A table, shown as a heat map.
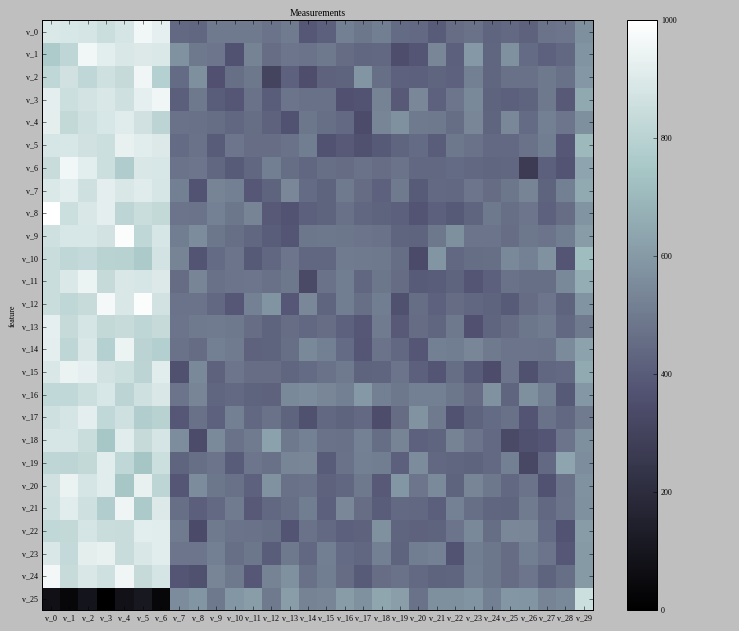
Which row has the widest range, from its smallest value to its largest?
v_25
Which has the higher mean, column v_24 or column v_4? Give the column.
v_4
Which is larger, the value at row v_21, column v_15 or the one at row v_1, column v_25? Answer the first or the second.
the second
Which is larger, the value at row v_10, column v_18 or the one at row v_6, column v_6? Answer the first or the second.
the second
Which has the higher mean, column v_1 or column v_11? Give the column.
v_1
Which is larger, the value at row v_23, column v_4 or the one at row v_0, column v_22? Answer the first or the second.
the first
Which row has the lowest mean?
v_25
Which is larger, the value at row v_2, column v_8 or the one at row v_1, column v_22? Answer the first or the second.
the first
